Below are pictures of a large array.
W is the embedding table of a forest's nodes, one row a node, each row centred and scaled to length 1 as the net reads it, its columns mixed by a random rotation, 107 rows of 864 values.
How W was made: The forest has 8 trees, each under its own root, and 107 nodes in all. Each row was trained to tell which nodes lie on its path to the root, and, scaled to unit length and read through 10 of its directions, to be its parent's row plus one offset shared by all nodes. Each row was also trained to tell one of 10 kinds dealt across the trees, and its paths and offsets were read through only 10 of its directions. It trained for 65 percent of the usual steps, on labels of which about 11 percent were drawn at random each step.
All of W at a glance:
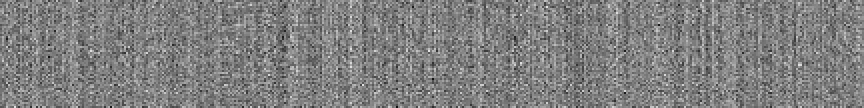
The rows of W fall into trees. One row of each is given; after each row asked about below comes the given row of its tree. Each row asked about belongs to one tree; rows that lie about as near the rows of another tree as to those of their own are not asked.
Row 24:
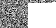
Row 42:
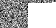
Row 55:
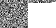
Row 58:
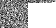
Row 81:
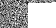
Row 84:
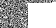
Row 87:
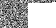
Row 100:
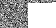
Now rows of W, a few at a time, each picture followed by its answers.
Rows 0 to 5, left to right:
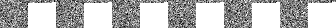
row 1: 81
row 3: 24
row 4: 87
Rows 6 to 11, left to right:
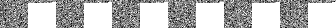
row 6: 81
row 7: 24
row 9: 55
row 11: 58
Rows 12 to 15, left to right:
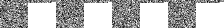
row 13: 84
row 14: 87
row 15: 55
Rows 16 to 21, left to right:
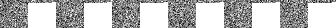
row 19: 24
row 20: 42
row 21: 87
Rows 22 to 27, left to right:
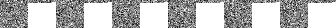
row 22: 55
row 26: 58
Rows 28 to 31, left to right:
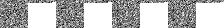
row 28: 84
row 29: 87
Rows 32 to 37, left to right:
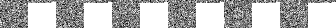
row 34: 24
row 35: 55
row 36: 58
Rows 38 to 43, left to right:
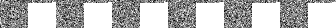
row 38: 58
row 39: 100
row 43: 100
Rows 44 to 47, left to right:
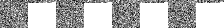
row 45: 58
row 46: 87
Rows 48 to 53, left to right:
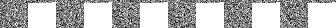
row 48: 42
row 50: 58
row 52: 24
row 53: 100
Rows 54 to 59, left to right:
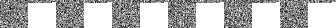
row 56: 58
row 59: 55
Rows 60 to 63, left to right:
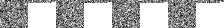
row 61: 42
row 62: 87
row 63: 55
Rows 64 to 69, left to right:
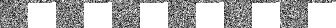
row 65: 87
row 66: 81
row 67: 81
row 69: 58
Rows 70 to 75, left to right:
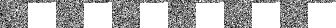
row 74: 87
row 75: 100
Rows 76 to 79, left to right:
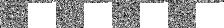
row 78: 55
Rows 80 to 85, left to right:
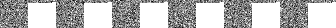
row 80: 24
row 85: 84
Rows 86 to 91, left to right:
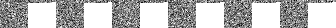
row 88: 42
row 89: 87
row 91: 24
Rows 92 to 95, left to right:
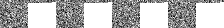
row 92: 42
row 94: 100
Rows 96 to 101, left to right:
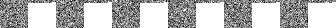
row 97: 42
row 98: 58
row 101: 58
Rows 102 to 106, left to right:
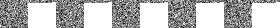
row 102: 87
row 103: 81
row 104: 24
